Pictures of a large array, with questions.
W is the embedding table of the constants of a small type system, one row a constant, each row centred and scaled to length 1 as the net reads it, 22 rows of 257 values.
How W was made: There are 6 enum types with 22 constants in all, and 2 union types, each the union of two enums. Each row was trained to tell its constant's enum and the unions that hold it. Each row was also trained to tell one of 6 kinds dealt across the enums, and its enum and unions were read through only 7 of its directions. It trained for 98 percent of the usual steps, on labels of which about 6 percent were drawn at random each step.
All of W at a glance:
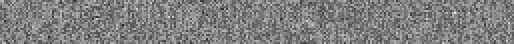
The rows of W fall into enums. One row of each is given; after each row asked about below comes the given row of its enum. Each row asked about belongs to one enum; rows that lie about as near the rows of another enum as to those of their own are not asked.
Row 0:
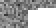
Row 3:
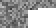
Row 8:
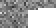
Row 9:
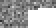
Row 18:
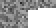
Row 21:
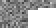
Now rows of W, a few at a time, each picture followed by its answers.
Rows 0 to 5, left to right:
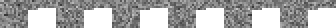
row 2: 21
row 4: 8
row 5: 0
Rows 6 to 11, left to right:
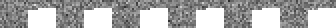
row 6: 8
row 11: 0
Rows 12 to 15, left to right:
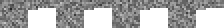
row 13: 0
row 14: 21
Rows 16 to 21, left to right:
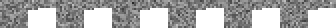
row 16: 21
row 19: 18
